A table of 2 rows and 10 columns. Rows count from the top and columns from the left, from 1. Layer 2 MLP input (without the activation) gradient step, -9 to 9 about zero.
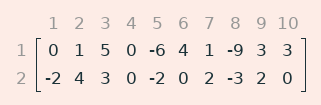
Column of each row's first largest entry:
3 2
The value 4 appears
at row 1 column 6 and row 2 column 2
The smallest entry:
-9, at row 1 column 8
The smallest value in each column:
-2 1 3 0 -6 0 1 -9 2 0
